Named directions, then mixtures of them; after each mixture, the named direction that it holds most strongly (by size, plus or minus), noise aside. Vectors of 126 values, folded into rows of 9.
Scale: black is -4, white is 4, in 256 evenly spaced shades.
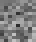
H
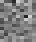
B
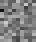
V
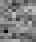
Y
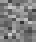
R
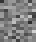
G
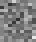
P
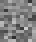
G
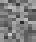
R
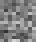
H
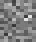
B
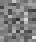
P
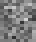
R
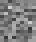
R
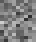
H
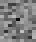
P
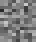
V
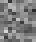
R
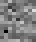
Y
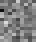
V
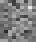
Y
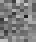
B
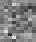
Y
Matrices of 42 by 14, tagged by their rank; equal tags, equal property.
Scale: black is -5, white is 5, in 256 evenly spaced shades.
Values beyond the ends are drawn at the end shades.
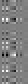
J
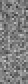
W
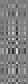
J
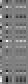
J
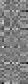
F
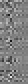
F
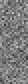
W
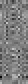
F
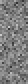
W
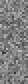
W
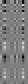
J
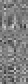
F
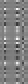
J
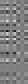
J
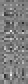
F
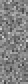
W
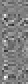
F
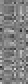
F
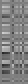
J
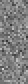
W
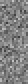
W
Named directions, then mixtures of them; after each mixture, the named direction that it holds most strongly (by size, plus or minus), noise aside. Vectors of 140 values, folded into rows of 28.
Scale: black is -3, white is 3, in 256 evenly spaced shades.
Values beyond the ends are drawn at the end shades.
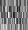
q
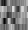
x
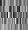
q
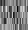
q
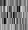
q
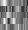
x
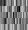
q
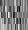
q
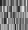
q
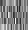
q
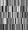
q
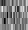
x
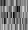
q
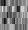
x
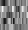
x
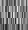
q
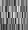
q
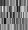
q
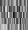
q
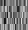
q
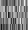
q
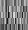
q
